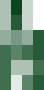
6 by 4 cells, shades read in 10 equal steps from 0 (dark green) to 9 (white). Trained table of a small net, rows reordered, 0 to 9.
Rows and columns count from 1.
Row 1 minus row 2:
0 -1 0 0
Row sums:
22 23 15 8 16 14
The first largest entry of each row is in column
4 4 1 2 2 2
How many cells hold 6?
4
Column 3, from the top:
7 7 5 2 6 3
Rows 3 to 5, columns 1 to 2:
5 4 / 2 3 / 2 6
